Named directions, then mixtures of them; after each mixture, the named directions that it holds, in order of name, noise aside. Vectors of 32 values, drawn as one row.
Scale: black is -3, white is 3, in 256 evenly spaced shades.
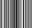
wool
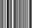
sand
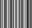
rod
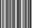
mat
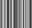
sand, wool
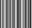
mat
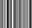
sand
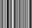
sand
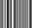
sand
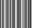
mat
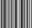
mat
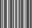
rod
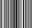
wool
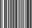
rod, wool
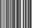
mat, wool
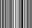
rod, wool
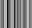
rod, sand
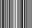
wool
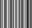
rod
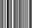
sand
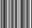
mat, sand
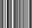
sand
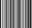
mat, rod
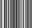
rod, wool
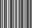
rod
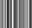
sand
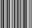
rod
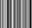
mat, sand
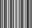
rod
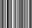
sand, wool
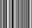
sand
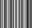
rod
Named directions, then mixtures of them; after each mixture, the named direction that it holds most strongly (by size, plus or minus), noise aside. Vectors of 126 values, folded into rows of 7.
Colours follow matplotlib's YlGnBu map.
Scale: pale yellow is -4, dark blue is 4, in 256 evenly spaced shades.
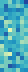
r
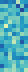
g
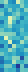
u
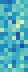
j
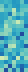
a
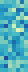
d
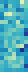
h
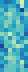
h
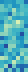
a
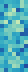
h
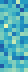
g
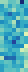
h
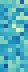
d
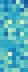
r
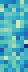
a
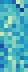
g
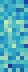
a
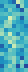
u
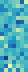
a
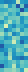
g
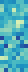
a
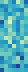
u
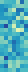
d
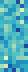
d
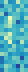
u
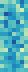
h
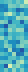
d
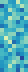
u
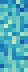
g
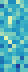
u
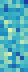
r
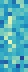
u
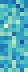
g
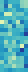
h
